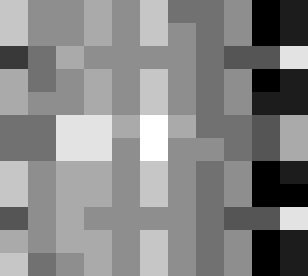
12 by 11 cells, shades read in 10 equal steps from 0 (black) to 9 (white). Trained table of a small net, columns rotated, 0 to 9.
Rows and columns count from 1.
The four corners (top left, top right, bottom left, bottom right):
7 1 7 1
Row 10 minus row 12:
-4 1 1 -1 0 -2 0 0 -2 3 7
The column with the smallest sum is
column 10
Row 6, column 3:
8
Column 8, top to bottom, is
4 4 4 4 4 4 5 4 4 4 4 4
